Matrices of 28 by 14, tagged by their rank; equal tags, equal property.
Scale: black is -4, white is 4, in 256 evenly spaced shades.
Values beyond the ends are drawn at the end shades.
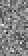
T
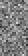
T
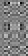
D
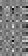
D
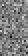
T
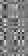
D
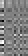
D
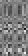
D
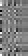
D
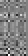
D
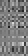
D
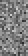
T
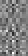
D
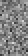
T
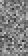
T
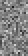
T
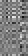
D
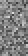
T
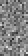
T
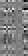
D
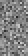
T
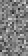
T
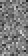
T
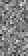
T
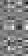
D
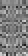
D
